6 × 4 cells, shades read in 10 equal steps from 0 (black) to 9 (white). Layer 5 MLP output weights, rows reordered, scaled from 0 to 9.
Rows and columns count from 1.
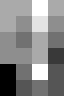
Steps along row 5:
up up down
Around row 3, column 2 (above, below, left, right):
5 5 5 6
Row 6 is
0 3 4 3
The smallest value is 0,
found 2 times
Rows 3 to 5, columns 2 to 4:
4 6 4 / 5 6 2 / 4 9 3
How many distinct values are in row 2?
3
